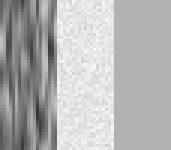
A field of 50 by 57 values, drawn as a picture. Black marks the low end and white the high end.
The table splits into one row of 3 panels. Panel 1,1: middling, streaked downward, strong in contrast. Panel 1,2: very high, fine-grained, faint in contrast. Panel 1,3: high, flat.
